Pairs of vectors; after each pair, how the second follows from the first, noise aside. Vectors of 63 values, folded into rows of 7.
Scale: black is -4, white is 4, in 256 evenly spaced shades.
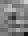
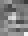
negated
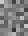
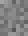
shrunk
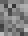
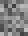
copied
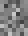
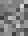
wrapped around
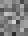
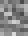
sign-scrambled
